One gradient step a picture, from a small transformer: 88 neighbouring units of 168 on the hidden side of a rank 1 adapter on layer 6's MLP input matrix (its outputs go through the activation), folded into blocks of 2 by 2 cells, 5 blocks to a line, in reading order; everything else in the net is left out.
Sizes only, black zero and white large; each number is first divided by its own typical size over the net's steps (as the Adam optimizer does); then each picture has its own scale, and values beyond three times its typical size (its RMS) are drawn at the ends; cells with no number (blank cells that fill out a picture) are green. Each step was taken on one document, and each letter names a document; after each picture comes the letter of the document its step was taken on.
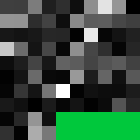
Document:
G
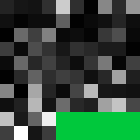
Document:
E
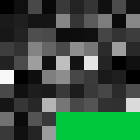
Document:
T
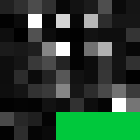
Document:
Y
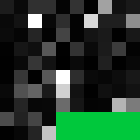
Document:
Y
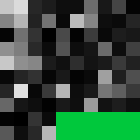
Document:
G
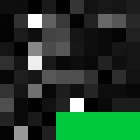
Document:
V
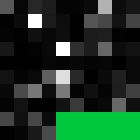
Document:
Y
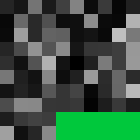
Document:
T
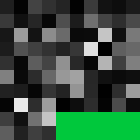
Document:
T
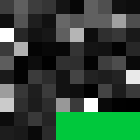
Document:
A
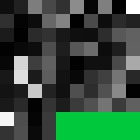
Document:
E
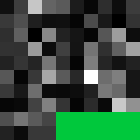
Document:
T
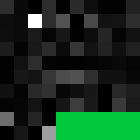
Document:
Y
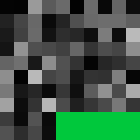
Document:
T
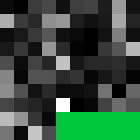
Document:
T
